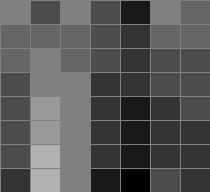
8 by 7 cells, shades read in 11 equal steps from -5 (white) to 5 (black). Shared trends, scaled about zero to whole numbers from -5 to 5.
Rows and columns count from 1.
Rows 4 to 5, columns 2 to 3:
0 0 / -1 0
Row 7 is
2 -2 0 3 4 3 3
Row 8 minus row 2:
2 -3 -1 2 2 1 2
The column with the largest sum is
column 5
